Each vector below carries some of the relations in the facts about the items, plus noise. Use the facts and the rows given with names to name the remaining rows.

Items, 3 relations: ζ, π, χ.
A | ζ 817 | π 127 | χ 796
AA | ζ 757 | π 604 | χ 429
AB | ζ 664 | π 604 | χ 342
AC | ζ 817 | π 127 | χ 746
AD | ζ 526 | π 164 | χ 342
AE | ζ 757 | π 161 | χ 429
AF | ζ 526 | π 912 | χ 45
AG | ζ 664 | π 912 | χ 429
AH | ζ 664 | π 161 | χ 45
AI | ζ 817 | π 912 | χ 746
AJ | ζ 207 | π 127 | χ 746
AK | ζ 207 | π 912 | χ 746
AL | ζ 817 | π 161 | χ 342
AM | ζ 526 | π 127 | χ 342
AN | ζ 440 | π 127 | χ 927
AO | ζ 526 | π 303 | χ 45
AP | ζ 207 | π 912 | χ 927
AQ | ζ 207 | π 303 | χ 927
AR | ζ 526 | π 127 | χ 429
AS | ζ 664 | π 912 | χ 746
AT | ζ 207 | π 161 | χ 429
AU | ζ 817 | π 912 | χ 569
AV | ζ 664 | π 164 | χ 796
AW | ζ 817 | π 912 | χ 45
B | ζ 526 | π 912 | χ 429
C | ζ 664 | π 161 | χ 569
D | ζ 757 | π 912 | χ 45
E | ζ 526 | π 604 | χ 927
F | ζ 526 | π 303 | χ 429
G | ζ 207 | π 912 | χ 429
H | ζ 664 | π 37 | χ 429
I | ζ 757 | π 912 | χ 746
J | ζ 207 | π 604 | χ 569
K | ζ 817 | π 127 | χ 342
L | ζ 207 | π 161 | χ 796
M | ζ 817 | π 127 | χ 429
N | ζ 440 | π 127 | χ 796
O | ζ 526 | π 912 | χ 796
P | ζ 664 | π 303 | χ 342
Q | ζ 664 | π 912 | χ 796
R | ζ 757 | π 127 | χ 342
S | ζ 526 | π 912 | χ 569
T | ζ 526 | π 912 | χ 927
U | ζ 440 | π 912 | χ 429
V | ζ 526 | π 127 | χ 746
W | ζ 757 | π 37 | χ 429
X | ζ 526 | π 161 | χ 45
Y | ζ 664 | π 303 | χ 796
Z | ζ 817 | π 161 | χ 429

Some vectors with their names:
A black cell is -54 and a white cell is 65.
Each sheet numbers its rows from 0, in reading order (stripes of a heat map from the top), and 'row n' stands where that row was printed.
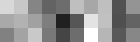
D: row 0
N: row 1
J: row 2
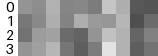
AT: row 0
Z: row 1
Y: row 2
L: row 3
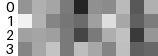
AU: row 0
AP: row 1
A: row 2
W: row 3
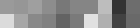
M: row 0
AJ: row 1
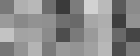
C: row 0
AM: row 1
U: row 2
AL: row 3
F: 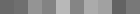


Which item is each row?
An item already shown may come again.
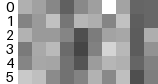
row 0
AQ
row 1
W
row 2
O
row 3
C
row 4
AV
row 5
I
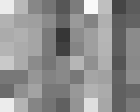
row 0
AN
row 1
AG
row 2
Q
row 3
Q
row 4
AI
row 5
AD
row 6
P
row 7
AP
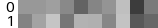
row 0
K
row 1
W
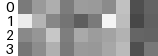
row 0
AE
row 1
AN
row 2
H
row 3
AL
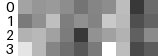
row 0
M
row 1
AB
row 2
Q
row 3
AN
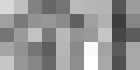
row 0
AW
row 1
AR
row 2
AA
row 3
AO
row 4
X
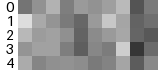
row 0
AL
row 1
AK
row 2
G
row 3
R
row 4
B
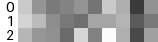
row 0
V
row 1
AS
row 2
E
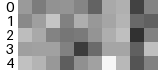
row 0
AR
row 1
H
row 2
AC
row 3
S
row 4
AH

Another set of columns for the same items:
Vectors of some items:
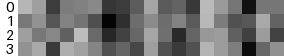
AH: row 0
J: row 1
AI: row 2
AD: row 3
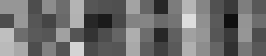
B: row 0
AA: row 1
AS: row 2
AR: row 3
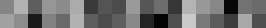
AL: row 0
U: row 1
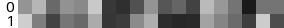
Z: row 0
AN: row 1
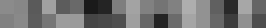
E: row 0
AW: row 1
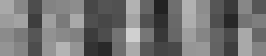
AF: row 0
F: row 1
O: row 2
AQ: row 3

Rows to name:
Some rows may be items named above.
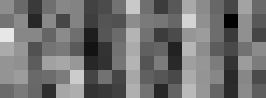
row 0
Q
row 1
AB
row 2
V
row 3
C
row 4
L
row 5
K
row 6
D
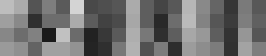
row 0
AR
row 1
AG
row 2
I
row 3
L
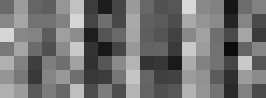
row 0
W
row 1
K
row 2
AJ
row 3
AE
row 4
N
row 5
Y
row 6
AM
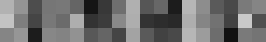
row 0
C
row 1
AN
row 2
P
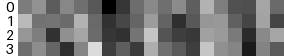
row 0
J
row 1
AK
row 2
AV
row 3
R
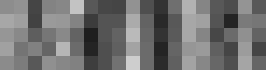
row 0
G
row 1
AO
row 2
S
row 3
AI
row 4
O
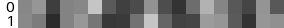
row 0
G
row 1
Y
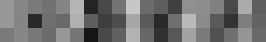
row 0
A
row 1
AG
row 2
AU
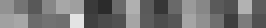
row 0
AP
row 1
M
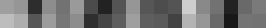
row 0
H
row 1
X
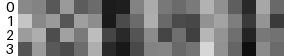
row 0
E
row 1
AC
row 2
AT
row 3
AA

